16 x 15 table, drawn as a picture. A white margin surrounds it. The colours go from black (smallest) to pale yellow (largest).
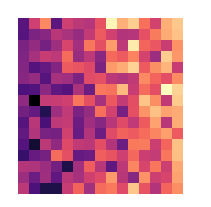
The values follow a bell shape. Values rise toward the right. No regular stripes run through it.
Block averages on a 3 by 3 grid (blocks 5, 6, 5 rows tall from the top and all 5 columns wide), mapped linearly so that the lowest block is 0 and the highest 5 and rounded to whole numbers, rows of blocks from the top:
1 3 5 / 0 2 5 / 0 2 4
